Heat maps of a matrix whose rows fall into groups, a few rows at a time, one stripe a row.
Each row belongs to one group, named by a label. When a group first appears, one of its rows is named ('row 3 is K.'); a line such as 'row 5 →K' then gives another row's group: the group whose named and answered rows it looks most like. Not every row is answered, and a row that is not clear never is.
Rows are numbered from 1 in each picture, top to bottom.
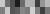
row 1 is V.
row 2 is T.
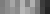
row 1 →T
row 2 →T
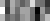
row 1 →T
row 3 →V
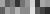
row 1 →V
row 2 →T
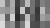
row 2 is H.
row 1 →V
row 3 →V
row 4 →V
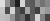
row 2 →V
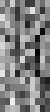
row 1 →H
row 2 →T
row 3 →H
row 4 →H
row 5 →T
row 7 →H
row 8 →V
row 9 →H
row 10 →H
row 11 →V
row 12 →T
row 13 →T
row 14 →T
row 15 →T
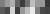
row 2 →T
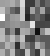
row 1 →H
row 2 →H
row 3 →H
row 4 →T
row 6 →H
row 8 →V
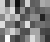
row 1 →V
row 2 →H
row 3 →T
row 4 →V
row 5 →T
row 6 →T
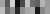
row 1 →V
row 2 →V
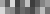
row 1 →V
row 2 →H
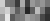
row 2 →H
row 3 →T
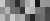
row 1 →V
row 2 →T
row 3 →H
